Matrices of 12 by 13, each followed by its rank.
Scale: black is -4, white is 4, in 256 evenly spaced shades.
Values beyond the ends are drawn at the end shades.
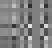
one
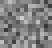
full rank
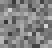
full rank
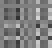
one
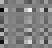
one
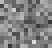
full rank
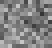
full rank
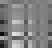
one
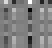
one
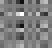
one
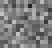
full rank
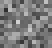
full rank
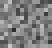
full rank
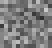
full rank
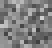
full rank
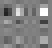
one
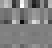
one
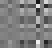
one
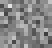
full rank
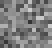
full rank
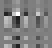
one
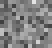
full rank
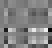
one
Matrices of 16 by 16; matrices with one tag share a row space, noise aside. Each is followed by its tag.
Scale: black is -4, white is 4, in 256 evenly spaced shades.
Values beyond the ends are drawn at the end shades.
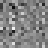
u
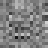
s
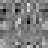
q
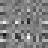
q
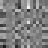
q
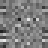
q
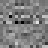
s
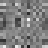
q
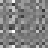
u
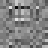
s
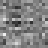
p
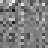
u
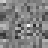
q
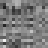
p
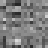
p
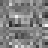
s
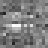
p
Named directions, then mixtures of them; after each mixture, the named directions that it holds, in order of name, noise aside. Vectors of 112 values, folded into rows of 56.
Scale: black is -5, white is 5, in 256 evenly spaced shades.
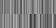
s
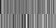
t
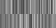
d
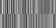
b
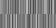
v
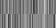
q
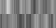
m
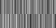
s, t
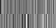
t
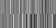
b, s, t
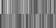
b, m, t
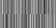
b, q, s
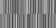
v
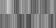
m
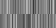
m, v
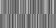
v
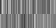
b, m, t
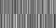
s, t, v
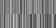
s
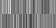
b, m, s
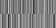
b, q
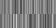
d, s, v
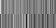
t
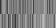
b, q, t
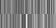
d, t
